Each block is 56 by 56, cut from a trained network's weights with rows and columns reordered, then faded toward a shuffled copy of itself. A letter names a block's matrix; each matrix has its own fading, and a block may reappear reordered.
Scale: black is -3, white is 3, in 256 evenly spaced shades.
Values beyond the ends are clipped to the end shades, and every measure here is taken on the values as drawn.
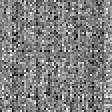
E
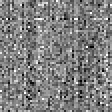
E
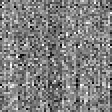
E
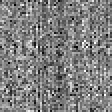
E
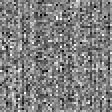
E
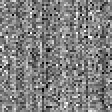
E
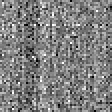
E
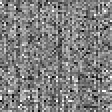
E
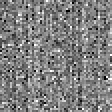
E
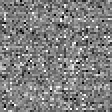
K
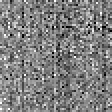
E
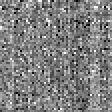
E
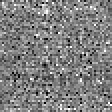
K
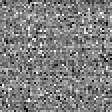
K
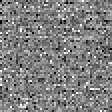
K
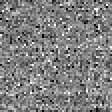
K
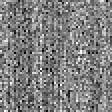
E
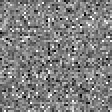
K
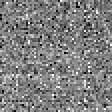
K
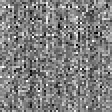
E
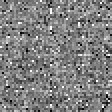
K
